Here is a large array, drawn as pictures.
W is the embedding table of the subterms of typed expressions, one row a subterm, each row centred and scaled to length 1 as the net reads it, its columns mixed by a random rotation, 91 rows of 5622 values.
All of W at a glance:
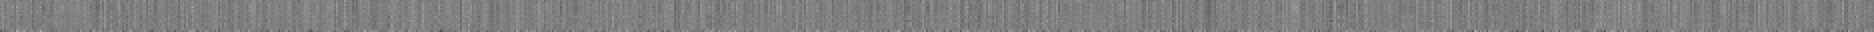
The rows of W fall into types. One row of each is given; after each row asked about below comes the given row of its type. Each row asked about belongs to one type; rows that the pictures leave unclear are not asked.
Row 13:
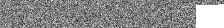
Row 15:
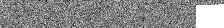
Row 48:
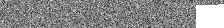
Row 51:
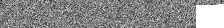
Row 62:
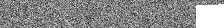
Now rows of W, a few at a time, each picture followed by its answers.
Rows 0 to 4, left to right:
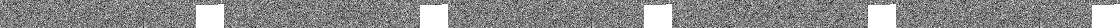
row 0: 15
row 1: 51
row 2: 15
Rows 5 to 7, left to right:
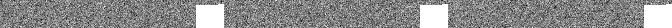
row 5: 62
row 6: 13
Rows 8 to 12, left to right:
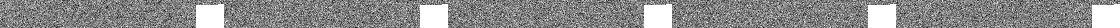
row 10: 62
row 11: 62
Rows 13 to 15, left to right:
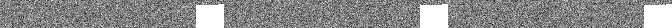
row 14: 13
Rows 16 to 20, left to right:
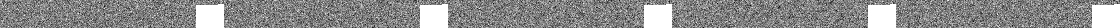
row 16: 48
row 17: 48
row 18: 62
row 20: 13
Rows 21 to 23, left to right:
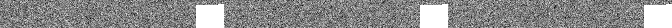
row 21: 62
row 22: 15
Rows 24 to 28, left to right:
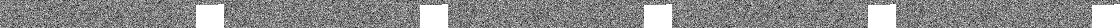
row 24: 15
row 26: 13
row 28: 13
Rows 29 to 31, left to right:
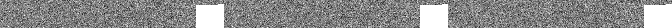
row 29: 48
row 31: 48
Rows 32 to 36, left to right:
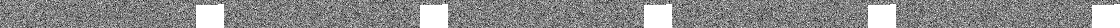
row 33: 62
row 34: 62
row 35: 15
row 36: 13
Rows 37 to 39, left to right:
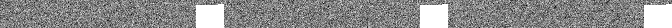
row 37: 48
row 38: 15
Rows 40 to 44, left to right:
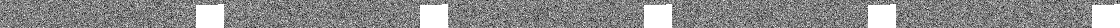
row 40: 48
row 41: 51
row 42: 15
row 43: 13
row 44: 62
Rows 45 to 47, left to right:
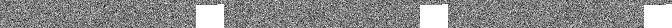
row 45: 48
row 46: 13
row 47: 51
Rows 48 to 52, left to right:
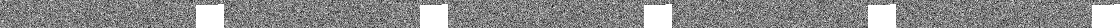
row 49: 48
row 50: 48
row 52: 15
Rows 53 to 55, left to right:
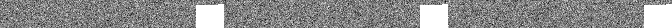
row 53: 48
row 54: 62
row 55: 15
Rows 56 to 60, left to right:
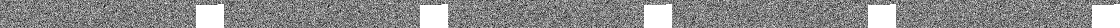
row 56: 48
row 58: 15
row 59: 13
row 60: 48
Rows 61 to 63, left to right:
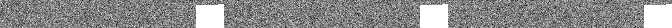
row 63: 15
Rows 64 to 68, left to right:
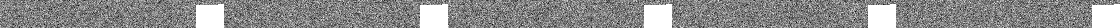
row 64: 15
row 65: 62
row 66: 15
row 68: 13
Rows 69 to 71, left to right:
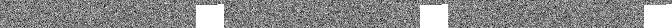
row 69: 48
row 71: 15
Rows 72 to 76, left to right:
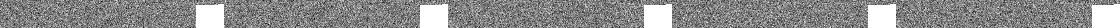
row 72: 15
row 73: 15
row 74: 48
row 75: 62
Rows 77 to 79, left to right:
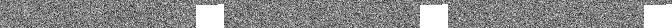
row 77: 48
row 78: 62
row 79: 62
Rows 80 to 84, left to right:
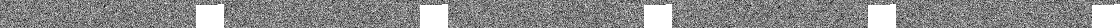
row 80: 48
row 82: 48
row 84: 62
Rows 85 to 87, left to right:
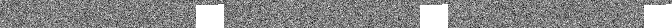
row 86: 62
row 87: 51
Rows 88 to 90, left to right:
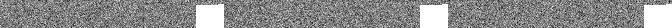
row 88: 15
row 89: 62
